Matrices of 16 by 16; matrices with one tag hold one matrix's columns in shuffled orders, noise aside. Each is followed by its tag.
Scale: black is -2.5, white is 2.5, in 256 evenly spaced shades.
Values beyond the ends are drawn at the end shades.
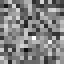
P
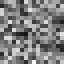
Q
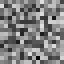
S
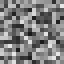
S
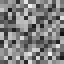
S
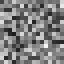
S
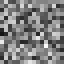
S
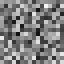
S
